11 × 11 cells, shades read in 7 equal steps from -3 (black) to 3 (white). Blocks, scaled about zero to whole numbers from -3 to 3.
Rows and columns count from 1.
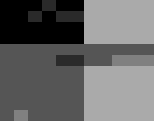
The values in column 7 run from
-1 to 1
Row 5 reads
-1 -1 -1 -1 -1 -1 -1 -1 -1 -1 -1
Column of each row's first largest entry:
7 7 7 7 1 9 7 7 7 7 7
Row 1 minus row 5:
-2 -2 -2 -1 -2 -2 2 2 2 2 2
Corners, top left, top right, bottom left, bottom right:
-3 1 -1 1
